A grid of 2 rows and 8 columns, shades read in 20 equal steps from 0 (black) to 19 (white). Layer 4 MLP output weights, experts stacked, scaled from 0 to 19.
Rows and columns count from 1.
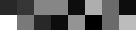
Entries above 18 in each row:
0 1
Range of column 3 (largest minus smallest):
7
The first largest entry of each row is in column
6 1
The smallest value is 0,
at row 2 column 6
